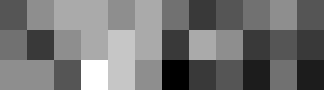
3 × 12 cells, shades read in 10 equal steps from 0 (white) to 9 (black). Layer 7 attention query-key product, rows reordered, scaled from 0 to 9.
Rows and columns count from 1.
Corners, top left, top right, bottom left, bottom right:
6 6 4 8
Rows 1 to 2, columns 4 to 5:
3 4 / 3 2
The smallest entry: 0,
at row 3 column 4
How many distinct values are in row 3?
8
